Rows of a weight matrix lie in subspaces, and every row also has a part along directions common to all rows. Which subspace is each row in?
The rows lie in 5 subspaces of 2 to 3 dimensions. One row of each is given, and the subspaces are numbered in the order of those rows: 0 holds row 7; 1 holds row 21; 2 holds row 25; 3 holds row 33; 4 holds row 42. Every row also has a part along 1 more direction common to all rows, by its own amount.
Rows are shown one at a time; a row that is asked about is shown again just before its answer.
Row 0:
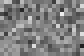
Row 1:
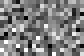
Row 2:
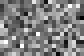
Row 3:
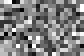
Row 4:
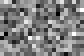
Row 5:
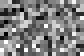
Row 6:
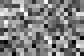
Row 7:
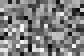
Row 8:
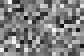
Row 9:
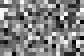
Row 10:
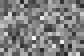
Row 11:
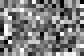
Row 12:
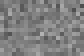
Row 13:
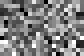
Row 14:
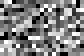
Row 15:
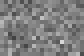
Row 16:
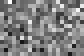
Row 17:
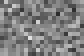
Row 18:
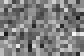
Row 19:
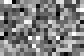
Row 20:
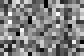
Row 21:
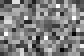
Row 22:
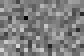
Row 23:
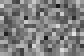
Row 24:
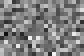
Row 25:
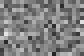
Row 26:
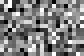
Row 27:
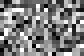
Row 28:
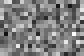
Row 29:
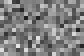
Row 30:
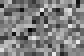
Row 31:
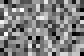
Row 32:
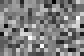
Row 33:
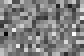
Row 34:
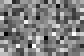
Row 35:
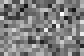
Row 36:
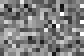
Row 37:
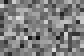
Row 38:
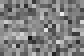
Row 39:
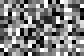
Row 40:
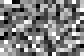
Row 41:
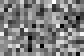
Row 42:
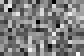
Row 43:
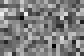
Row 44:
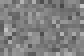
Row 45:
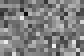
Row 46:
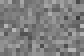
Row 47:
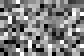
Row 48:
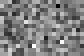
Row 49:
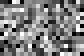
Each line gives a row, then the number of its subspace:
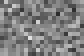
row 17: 4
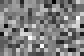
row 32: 4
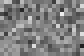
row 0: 2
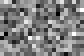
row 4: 0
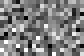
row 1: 0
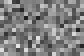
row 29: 0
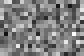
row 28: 3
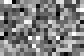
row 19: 0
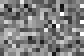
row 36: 2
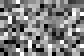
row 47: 0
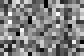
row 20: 1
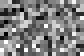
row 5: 3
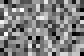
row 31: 1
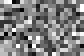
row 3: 2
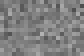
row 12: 2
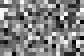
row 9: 3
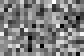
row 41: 4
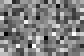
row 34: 1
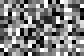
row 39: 1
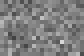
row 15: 1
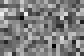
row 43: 3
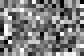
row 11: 2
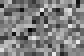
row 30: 1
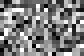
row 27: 2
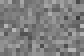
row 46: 4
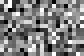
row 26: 4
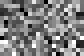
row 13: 3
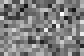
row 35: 2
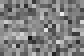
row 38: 2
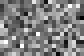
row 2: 3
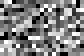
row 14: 1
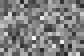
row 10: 1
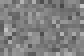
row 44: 2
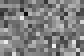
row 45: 3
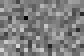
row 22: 0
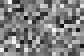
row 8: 0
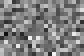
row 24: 2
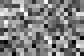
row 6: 3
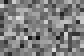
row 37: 3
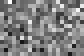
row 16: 0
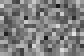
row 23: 1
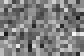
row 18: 4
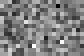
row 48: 1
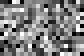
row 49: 4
